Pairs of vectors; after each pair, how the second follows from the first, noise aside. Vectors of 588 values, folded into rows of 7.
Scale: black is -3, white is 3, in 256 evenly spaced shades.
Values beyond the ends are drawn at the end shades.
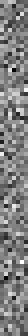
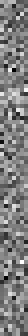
copied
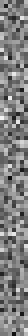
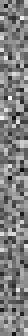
copied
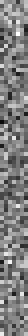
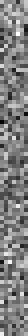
copied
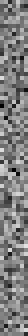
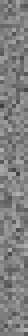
shrunk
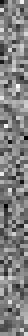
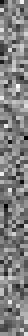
copied
